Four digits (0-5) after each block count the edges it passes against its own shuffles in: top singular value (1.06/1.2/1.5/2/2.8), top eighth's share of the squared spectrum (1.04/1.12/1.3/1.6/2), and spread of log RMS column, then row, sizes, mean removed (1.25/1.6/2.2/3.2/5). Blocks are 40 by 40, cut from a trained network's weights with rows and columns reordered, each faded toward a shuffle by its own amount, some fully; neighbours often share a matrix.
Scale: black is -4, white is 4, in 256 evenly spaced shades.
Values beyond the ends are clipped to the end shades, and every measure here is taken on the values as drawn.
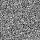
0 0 0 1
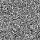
2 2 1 0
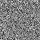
0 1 0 0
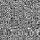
2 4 2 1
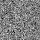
0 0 0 0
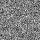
1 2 0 0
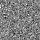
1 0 0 0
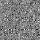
2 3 0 2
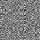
4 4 2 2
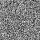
0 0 0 0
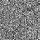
2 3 1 0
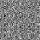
3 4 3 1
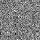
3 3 1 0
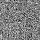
2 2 0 0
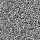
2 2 0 0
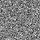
1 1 0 0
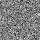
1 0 0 0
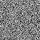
2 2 0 0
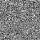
1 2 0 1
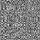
3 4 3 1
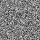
0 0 0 0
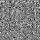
2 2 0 2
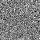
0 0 0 0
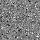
0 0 0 0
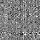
2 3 0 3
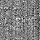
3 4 1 2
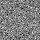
0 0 0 0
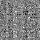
2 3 0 2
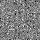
1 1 0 0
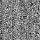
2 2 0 1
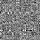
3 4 0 2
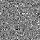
2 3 0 1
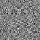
3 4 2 2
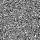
0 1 0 0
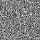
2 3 0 1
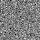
0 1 0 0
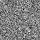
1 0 0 0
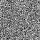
1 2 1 0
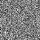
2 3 1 0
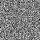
1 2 0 0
